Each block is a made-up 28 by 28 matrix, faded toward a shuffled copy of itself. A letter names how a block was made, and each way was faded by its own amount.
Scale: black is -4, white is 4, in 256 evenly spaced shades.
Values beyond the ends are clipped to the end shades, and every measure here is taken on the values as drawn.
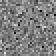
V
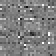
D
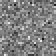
V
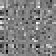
D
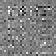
D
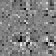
D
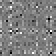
D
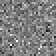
V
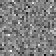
V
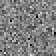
V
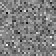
V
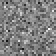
V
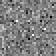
V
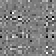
D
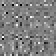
D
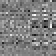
D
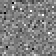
V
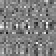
D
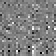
D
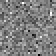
V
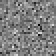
V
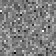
V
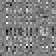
D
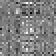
D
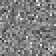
V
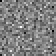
V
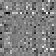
D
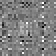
D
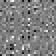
D
